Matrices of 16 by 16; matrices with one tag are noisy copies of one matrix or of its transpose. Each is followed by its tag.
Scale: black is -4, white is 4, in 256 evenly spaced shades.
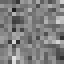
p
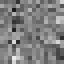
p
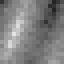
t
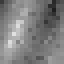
t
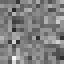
p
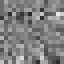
p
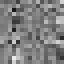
p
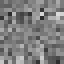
p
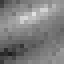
t
